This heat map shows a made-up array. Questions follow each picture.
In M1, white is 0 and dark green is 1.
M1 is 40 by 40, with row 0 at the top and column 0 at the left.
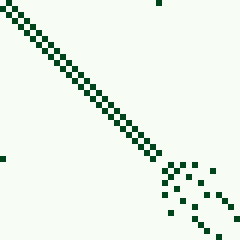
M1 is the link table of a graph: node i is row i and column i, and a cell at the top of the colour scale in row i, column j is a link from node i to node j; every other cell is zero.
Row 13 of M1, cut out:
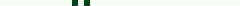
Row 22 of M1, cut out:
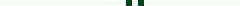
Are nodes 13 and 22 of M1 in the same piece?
yes
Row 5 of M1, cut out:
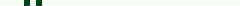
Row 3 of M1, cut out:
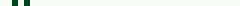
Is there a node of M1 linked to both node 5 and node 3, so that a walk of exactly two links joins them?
yes
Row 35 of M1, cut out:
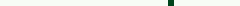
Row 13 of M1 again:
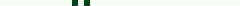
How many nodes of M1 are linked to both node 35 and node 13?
0
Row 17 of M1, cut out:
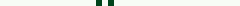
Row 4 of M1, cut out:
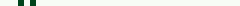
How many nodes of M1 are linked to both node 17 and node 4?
0
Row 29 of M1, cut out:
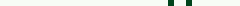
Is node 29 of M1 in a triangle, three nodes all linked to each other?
no
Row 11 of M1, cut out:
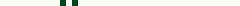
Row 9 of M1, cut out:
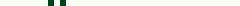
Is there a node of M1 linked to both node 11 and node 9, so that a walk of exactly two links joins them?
yes
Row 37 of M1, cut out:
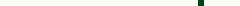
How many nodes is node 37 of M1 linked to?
1
